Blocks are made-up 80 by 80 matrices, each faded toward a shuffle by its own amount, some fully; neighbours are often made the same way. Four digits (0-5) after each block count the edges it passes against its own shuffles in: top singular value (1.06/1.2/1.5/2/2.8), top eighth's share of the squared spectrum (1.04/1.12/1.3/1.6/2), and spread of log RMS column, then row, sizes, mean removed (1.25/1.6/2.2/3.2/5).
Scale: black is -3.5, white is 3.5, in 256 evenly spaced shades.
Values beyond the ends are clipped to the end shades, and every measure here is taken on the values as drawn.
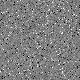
0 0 0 0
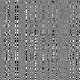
5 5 4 3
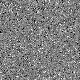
1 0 0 0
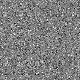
3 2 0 1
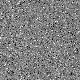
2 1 0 0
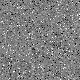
2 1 0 0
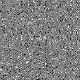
4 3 2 0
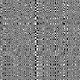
5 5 4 3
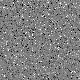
0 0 0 0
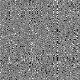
4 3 2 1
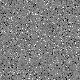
2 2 1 0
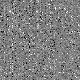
3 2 1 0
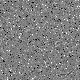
0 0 0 0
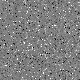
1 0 0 0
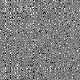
4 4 2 2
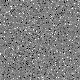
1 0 0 0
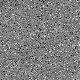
0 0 0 0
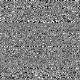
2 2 0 4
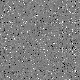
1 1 1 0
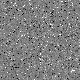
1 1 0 0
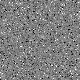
2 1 0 0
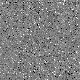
3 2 1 0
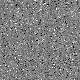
0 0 0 0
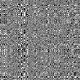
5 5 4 3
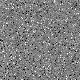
2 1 0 0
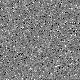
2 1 0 0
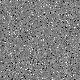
2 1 0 0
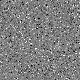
2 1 0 0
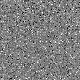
2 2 0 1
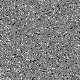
2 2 0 0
